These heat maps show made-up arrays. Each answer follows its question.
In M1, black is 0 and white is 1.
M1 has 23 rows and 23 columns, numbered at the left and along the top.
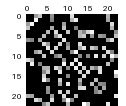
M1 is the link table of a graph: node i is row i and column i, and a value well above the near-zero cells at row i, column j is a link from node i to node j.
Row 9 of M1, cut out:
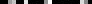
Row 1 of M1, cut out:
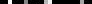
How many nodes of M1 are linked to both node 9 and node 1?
5
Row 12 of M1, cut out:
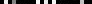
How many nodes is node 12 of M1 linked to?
6
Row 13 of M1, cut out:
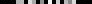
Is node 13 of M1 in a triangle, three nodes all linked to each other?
yes
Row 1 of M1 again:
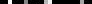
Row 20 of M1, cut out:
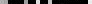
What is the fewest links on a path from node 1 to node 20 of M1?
1
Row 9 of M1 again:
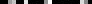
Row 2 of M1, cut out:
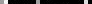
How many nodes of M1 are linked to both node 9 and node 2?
1
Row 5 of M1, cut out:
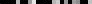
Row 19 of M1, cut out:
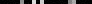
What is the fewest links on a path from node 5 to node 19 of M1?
1
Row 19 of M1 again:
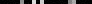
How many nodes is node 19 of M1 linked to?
5
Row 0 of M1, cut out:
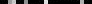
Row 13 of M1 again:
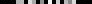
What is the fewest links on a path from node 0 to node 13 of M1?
3
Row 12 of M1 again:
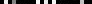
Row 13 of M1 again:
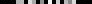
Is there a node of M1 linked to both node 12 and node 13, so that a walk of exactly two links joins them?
no
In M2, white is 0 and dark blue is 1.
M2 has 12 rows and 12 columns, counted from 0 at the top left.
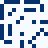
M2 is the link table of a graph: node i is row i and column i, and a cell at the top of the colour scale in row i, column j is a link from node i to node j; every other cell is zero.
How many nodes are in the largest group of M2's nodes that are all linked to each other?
3
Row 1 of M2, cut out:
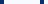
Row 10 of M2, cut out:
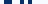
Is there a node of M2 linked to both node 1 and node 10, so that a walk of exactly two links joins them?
no
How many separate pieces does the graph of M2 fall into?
1
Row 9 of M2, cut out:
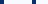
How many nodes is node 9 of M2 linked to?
2
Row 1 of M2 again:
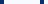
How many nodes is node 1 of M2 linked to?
2
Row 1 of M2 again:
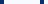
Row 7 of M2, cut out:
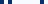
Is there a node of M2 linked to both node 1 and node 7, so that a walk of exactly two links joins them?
yes
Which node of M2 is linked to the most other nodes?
node 0
